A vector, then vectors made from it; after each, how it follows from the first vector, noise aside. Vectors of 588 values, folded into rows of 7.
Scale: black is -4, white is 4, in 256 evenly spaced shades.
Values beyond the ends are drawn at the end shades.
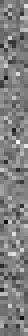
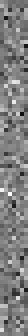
reversed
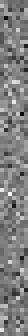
reversed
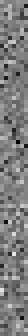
sign-scrambled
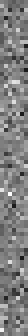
reversed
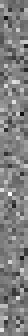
reversed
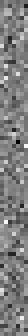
sign-scrambled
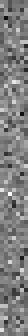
reversed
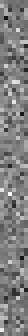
reversed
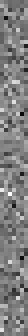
reversed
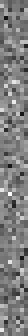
reversed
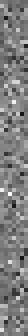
reversed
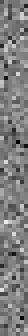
sign-scrambled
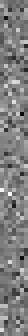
reversed
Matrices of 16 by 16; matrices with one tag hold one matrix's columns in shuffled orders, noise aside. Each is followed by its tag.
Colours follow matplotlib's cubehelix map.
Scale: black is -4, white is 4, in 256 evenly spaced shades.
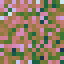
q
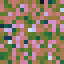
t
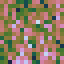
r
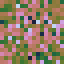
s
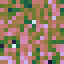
r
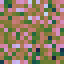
q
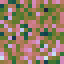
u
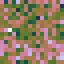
u
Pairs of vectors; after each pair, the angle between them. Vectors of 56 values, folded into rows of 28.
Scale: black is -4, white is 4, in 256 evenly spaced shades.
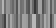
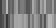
orthogonal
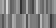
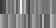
partly opposed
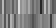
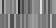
nearly opposite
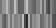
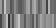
orthogonal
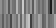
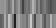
orthogonal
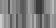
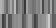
orthogonal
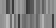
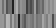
nearly parallel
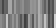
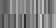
partly aligned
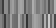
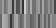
partly opposed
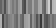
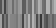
nearly parallel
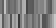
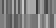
orthogonal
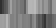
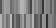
orthogonal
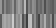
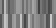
partly aligned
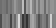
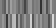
orthogonal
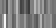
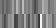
orthogonal
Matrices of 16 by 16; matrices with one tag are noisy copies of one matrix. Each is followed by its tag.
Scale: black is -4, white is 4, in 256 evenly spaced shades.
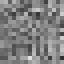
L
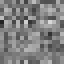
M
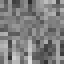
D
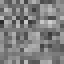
M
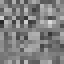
M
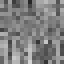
D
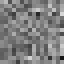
L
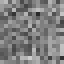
L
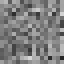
L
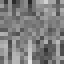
D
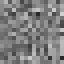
L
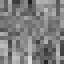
D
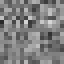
M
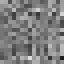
L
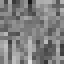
D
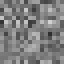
M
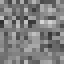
M
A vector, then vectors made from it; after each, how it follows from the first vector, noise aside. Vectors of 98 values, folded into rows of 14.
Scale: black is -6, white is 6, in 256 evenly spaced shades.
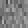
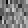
scaled up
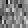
scaled up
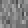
wrapped around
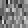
scaled up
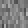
wrapped around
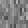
wrapped around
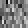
scaled up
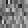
scaled up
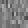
wrapped around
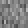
wrapped around
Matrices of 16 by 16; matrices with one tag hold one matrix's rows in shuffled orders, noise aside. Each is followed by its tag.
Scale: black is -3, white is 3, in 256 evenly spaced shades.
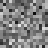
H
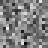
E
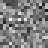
H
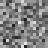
E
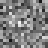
H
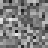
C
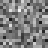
H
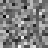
E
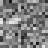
C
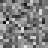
E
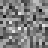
H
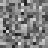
E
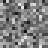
E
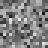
H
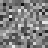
H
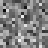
E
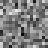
C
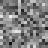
C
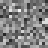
H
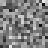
H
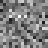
H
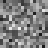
H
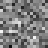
C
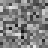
C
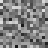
C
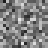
E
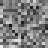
C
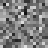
E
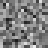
E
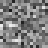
C
